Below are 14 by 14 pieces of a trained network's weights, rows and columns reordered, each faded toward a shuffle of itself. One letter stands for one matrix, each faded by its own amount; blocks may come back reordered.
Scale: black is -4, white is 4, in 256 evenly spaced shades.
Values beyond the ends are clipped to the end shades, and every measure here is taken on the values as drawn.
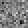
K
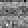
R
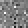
K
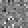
K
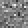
K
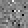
K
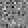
K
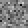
K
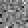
K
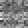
R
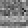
R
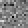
K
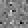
K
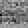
R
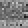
R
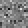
K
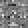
K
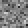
K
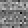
R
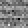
R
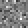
K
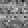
R
